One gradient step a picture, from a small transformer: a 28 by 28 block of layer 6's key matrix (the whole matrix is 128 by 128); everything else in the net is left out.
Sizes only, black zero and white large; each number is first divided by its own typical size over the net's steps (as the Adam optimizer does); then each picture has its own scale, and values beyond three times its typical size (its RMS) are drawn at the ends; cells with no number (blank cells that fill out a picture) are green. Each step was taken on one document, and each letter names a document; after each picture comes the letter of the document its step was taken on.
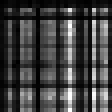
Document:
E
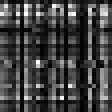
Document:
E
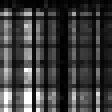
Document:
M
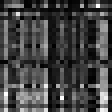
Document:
M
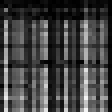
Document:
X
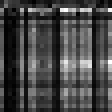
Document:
E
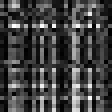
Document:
X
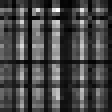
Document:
E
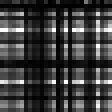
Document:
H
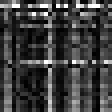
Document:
X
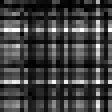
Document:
H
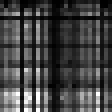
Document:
M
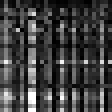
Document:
M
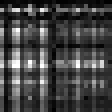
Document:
E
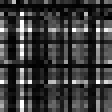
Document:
H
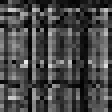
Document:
E
